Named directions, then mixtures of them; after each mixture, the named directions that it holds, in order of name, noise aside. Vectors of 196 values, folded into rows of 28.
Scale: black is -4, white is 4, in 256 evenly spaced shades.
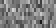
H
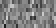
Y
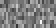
H, Y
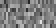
H, Y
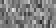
H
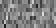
Y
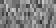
H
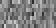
Y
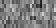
H, Y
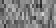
H, Y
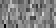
Y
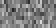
H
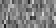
Y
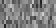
H, Y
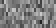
H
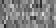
H, Y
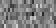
Y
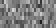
H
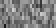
H, Y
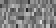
H, Y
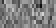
H, Y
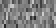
Y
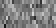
H, Y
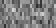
H, Y
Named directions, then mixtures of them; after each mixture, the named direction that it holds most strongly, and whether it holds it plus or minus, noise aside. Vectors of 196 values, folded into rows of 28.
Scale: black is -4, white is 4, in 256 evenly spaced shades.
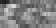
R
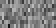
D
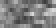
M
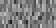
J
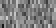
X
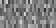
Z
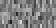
J, plus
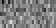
Z, plus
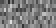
J, minus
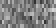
D, minus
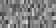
D, minus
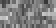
X, plus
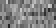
D, plus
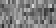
X, plus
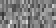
D, minus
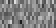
J, minus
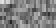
R, minus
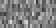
J, minus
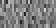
Z, minus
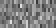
J, minus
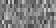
D, minus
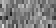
X, minus
